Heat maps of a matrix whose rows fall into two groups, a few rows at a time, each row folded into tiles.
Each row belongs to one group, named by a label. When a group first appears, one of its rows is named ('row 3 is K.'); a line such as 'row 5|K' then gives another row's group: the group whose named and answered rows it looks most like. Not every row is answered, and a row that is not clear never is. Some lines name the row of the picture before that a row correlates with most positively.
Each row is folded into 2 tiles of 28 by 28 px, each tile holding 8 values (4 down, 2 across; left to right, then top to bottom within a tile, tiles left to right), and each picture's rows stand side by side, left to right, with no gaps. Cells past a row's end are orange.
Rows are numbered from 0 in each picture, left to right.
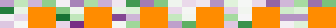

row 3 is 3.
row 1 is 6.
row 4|3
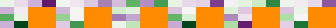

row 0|3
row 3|3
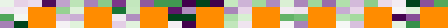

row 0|3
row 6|6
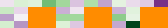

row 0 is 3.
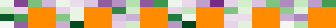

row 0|6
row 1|3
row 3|3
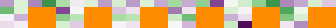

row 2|6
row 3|6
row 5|6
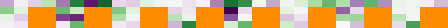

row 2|6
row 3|3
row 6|6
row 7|3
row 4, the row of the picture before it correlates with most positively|1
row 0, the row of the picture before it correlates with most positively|0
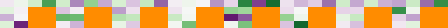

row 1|6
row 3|3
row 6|6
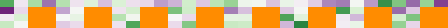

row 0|6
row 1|6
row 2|3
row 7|6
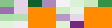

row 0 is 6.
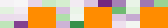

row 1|3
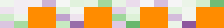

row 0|3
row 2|3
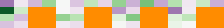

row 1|6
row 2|6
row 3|6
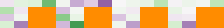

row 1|3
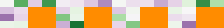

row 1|3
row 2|3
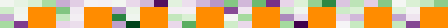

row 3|3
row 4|6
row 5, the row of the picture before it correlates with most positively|3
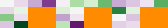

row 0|3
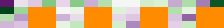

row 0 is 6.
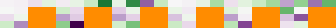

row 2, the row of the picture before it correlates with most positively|1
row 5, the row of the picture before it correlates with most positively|3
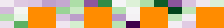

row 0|3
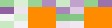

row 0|6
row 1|6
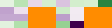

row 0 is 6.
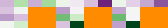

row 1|3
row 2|3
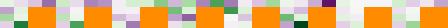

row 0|3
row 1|3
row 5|3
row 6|3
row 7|3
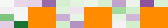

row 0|3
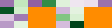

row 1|3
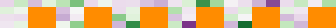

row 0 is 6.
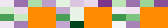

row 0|6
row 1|3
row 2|6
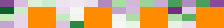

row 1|3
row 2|6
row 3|6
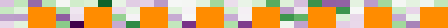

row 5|6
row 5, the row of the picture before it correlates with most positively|3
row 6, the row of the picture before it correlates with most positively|0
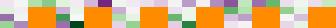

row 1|3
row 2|3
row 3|3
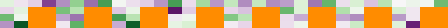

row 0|3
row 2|3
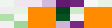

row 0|3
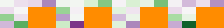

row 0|3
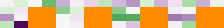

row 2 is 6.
